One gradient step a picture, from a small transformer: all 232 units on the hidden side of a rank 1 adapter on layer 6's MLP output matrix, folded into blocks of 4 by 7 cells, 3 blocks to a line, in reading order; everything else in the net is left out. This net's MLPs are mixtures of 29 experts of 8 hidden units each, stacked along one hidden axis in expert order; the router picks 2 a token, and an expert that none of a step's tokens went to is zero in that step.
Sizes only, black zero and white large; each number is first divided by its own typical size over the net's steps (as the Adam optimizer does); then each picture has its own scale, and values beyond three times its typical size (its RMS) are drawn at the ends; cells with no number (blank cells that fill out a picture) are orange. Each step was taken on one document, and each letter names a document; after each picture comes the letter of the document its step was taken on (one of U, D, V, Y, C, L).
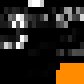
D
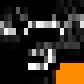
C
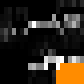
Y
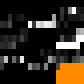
C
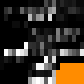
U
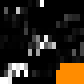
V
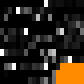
Y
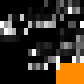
C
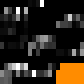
V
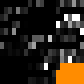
Y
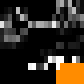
C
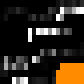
U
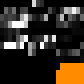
D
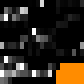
V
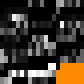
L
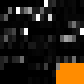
Y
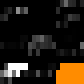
V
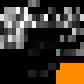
D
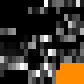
L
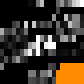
L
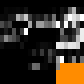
C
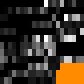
L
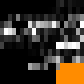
C
